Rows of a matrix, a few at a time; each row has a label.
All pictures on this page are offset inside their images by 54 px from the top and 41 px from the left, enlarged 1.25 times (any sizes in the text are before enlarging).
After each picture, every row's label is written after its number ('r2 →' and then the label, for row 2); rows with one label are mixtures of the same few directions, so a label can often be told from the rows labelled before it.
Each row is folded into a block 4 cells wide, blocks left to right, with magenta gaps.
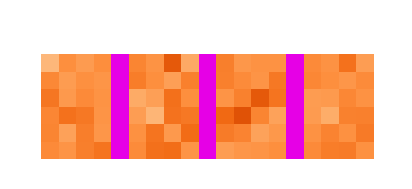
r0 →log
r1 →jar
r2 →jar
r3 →jar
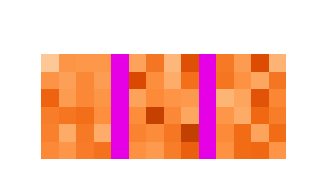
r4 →log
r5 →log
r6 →jar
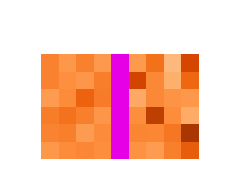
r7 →jar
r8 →log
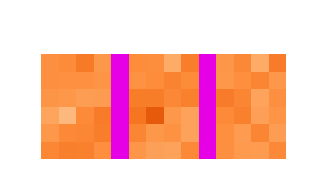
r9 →jar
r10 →jar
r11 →jar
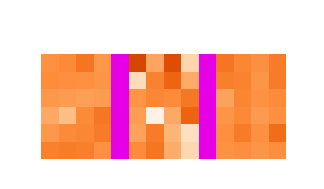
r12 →jar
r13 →log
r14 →log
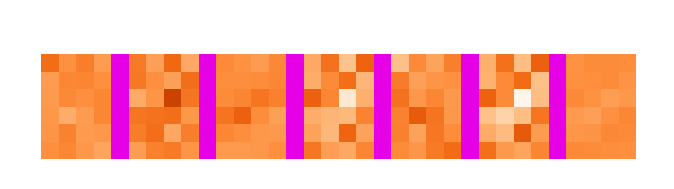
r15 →log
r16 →jar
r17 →jar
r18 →jar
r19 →log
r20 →jar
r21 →jar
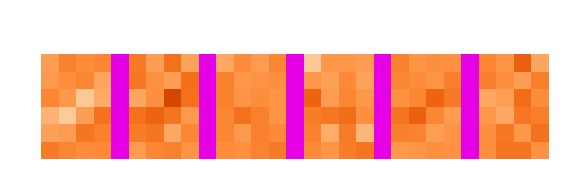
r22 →jar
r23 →jar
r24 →log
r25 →log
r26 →jar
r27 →jar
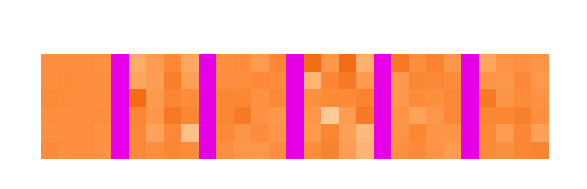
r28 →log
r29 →log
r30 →jar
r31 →log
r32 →log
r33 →log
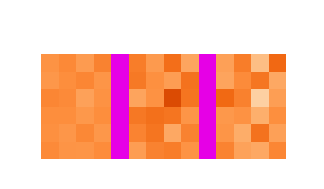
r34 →jar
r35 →jar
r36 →jar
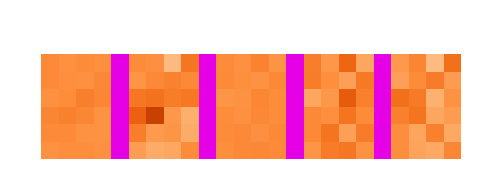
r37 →jar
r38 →jar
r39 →jar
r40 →jar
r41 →jar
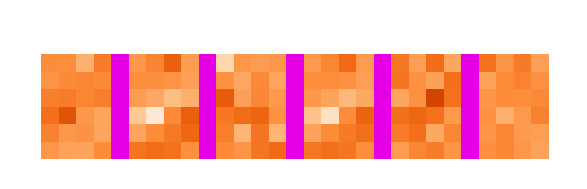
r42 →jar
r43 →jar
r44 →log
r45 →jar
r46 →jar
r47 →log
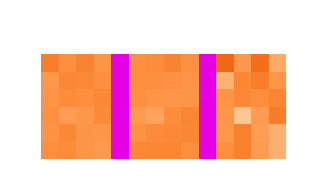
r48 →log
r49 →jar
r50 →log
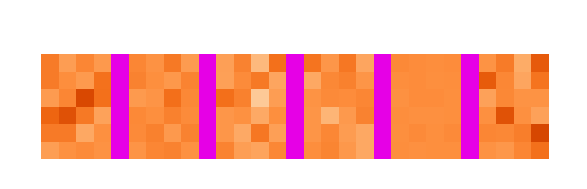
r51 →jar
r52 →jar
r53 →jar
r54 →log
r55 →log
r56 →log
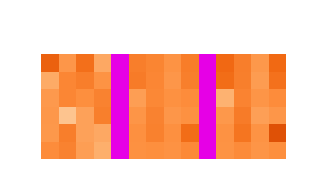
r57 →log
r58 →log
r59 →log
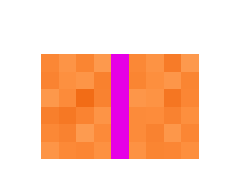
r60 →jar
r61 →jar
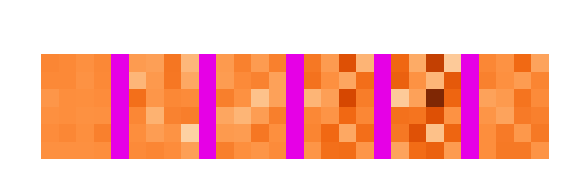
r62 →log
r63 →log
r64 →jar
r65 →jar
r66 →jar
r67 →jar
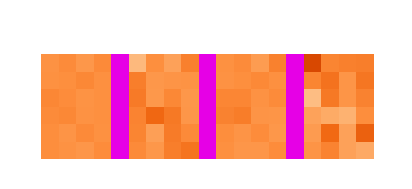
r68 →jar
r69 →log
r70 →jar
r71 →log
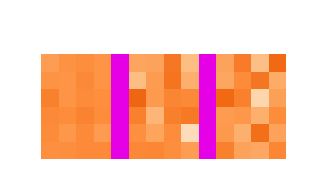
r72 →log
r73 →log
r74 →jar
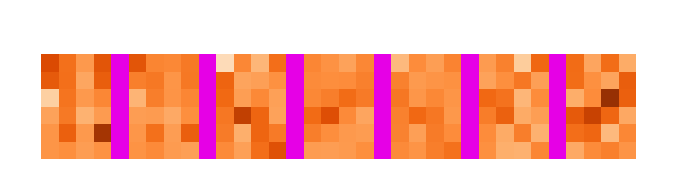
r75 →log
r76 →log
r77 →log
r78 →jar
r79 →log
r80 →jar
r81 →jar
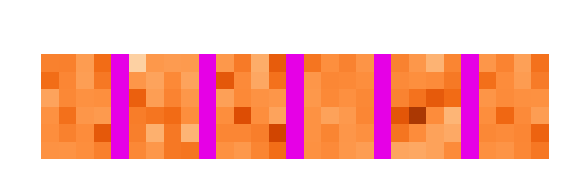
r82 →log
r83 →log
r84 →log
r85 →log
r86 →jar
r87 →log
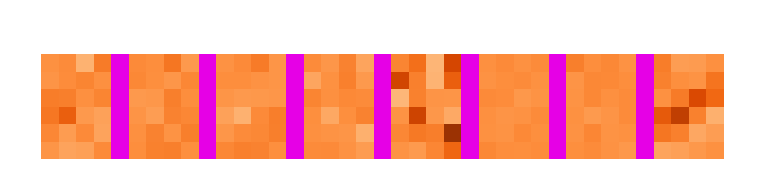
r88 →jar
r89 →jar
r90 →jar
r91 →log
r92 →log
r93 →jar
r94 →log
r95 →jar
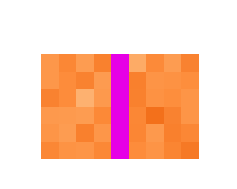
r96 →jar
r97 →log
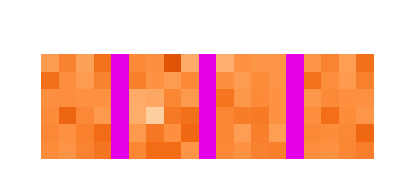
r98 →log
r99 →jar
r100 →log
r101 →log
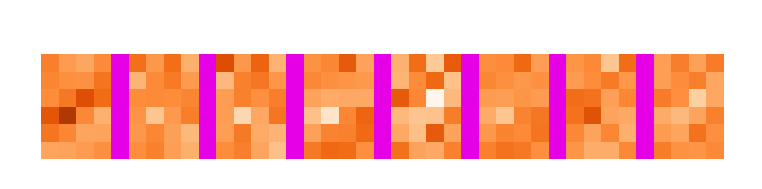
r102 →jar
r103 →log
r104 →log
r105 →jar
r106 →jar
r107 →jar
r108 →jar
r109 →jar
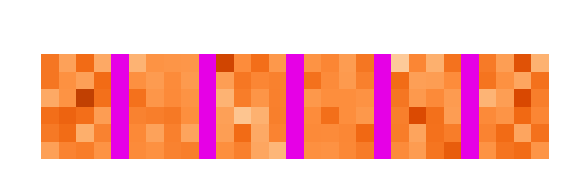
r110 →jar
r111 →log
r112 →log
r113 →log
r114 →log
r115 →jar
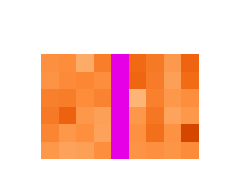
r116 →jar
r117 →log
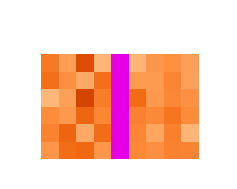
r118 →jar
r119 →log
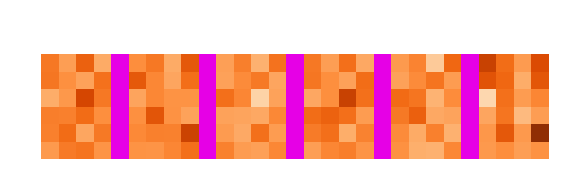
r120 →jar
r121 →log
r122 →jar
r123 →jar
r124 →jar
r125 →log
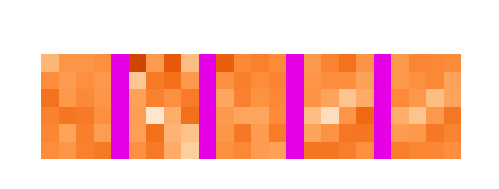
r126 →log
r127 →log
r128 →log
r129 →jar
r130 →jar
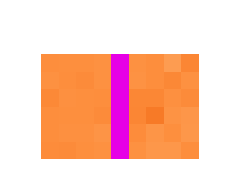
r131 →log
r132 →jar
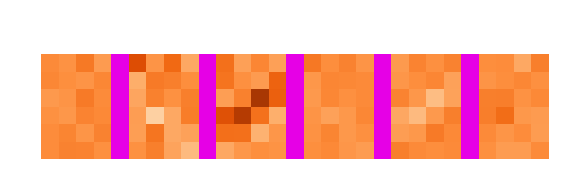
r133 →jar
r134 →log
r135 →jar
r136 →log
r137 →jar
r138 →jar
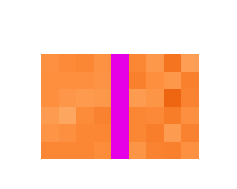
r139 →jar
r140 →jar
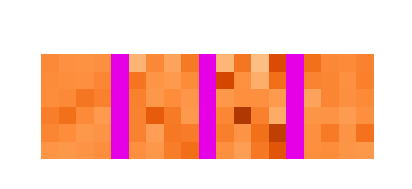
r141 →jar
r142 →log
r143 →log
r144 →log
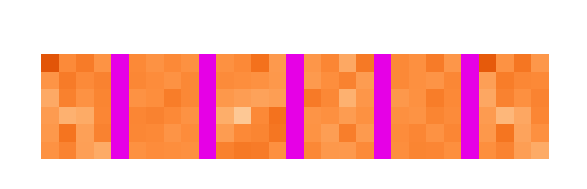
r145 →log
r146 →jar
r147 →jar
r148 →jar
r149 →jar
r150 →log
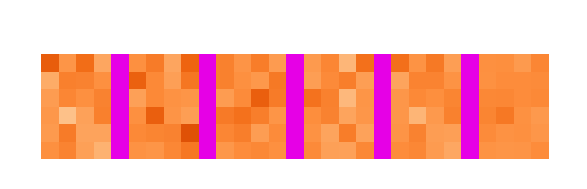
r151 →log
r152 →log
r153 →jar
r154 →jar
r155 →log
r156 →jar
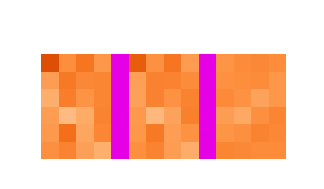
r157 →log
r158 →log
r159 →jar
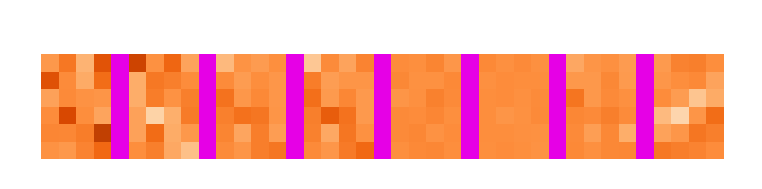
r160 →log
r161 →log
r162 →log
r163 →log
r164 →jar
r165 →log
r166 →log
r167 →jar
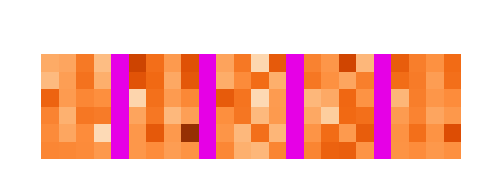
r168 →log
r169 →log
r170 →jar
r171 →jar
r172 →log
